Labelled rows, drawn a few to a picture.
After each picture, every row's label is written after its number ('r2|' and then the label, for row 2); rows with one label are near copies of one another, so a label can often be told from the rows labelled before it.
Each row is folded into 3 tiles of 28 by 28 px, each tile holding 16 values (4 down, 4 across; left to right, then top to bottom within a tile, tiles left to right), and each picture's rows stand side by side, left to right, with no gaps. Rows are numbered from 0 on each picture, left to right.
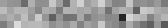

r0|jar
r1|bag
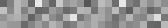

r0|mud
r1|mud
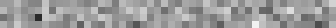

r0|bag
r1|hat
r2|hat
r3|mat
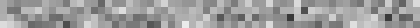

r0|mat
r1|mat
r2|jar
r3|bag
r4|jar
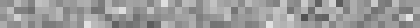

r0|hat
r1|mat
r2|hat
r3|jar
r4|mud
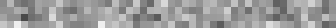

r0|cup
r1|jar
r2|hat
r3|cup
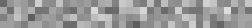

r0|mud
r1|hat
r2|hat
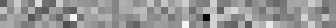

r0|mud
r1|hat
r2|bag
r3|cup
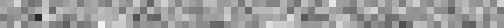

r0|bag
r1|jar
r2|hat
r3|jar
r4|mat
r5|hat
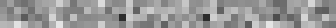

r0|cup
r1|bag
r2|bag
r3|cup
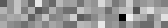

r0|mud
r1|bag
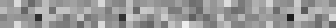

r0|bag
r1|bag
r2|cup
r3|bag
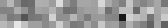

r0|cup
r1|bag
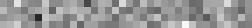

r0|bag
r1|mud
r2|cup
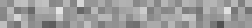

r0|hat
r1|hat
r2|hat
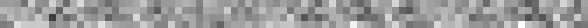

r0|jar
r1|cup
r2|hat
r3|jar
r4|cup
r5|jar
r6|cup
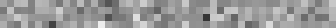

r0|hat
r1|cup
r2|bag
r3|jar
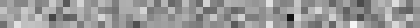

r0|jar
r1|hat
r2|mud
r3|bag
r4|cup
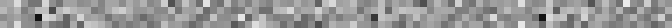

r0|bag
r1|mat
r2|mud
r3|mat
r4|bag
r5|mud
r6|bag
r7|mud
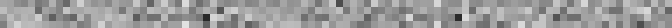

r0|jar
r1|jar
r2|bag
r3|jar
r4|mud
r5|bag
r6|jar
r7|hat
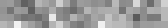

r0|cup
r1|jar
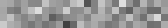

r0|mat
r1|mud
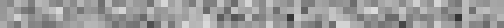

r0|hat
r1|mat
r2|jar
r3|bag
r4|mat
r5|bag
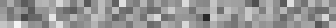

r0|cup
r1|mud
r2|bag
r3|mud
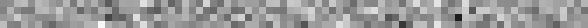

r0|hat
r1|cup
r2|mud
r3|hat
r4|mat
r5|bag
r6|hat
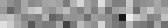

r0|mat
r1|bag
